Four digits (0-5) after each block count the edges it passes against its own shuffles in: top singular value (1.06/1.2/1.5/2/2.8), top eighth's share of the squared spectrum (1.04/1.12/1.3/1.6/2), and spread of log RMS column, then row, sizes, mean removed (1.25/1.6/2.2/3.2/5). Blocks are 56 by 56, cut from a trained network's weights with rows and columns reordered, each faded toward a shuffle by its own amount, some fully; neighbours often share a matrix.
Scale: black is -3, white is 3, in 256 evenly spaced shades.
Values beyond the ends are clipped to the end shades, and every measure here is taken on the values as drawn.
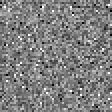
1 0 0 0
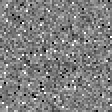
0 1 1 0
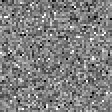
0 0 0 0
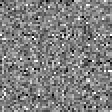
2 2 0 2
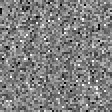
0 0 0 0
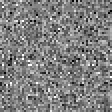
2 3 1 2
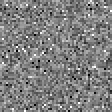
0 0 0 0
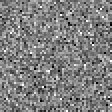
0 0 0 0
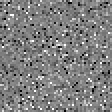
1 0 0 0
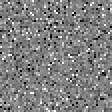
1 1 0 0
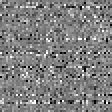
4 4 1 3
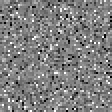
0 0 0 0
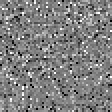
1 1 0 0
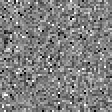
1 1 1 0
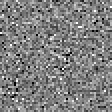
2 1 0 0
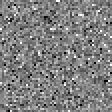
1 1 0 0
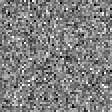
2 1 1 0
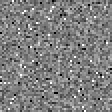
0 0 0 0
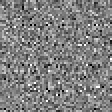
3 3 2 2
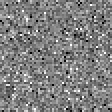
2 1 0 1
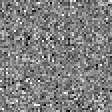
2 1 0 1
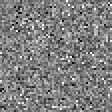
1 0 0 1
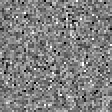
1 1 0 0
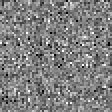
2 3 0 2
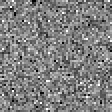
0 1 0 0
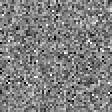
1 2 0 1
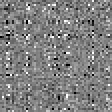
3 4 3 2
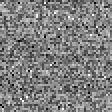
1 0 0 0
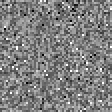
0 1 0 0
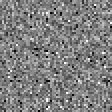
2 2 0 1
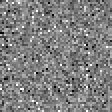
0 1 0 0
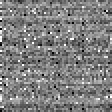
3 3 1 0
